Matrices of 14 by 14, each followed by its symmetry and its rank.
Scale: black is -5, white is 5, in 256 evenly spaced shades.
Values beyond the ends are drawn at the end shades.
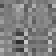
neither, rank two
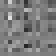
neither, rank two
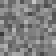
antisymmetric, full rank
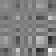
symmetric, rank one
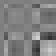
symmetric, rank one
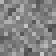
symmetric, full rank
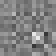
symmetric, rank three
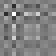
symmetric, rank one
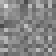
symmetric, rank three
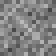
symmetric, full rank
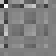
symmetric, rank one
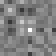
symmetric, rank three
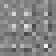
symmetric, rank three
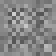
symmetric, rank three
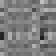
neither, rank two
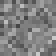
symmetric, full rank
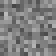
antisymmetric, full rank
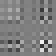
symmetric, rank one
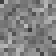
symmetric, full rank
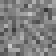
antisymmetric, full rank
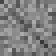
symmetric, full rank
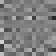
neither, rank two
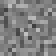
antisymmetric, full rank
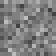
antisymmetric, full rank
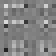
neither, rank two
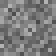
symmetric, full rank
